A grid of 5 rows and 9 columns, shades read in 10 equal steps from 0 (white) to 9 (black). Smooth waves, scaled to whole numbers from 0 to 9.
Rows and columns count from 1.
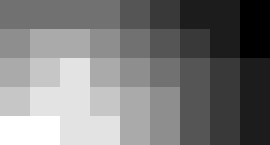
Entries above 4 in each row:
9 5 4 3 3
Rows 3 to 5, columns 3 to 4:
1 3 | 1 2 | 1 1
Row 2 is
4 3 3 4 5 6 7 8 9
